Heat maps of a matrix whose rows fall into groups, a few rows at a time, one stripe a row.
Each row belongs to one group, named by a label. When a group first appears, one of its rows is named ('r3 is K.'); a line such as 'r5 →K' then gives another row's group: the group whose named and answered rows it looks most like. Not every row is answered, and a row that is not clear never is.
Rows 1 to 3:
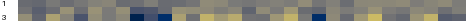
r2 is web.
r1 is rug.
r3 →web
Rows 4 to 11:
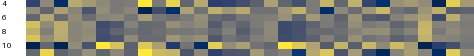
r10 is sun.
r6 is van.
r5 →web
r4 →van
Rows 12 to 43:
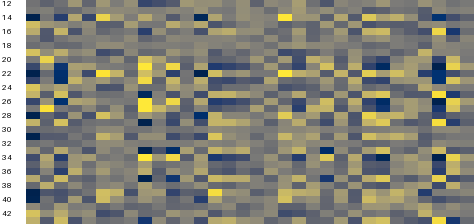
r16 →web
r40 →sun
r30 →rug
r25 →web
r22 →sun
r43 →web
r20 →van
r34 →van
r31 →sun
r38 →van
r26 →van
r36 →van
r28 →sun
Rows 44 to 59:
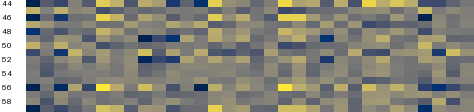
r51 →van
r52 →web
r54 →web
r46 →sun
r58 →web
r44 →sun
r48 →sun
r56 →sun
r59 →sun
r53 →web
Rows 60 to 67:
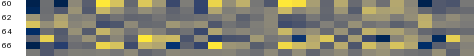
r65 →van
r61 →sun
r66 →sun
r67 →web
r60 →sun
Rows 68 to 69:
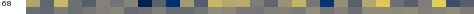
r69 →rug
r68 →web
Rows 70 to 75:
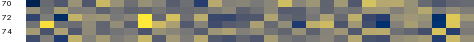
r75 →van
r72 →van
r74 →web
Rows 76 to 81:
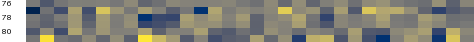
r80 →van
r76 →web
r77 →sun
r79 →web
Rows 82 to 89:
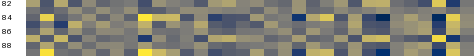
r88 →van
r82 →web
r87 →web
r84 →van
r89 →van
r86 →van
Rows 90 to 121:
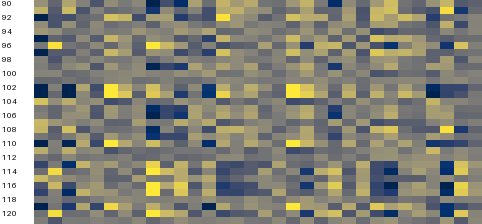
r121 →web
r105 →web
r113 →van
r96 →van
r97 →sun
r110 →sun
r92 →sun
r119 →sun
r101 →rug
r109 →web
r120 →van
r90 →web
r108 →web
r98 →web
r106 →web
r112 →rug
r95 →sun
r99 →web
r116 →van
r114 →van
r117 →van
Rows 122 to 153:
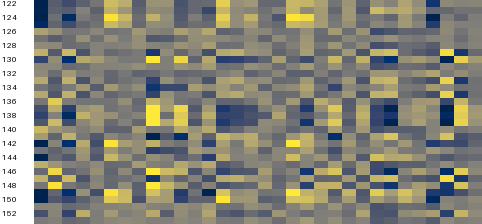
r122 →sun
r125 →sun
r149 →sun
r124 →sun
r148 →van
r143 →web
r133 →web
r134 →web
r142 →sun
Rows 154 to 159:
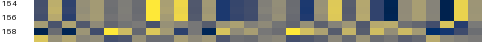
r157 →web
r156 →van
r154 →van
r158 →sun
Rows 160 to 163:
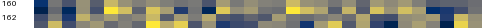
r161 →sun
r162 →van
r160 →sun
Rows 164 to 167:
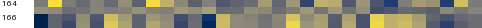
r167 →sun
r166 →sun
